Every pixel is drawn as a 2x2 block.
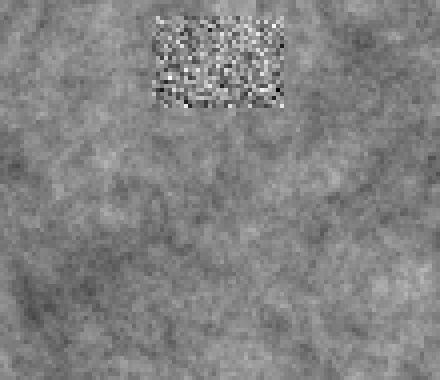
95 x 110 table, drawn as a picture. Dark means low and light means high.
No row or column stands out. An odd patch, rougher than its surroundings, sits in the top middle. Values change most from cell to cell in the top middle. The distribution is heavy-tailed on both sides.
